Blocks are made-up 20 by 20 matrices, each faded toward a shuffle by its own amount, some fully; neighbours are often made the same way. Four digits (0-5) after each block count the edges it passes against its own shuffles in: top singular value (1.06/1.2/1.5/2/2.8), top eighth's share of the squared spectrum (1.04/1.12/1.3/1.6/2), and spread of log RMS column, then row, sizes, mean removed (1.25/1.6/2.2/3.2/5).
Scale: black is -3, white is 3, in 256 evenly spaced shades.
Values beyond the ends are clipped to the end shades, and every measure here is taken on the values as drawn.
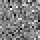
0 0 0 0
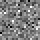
1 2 0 0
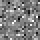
1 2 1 0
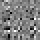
3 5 2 2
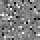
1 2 0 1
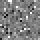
0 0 0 0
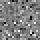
1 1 0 1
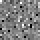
0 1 0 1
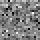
2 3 0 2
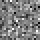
0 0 0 0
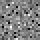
0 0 0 0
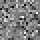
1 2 0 0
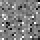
0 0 1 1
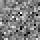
0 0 0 0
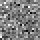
1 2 0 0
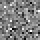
0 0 0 0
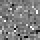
0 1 0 0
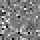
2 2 1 0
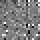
2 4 2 1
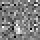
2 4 1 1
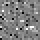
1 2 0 0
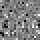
2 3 0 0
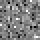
2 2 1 0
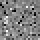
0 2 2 0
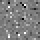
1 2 0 0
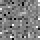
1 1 1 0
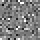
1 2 0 1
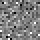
0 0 0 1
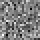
2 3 1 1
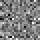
2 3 0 1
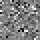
2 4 1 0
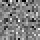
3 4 1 1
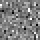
1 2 0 0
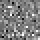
1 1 0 1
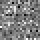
0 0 0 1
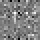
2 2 2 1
